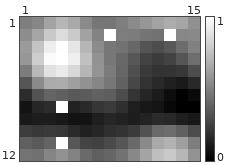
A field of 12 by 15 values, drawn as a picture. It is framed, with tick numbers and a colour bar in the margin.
On average the colour sits 40% of the way up the scale. Values change most from cell to cell in the middle left. The ninth with the highest average is the top left. The middle right is the smoothest part. The middle right is the ninth with the lowest average. The halves do not mirror each other. There are four isolated cells, each far higher than the cells round it.
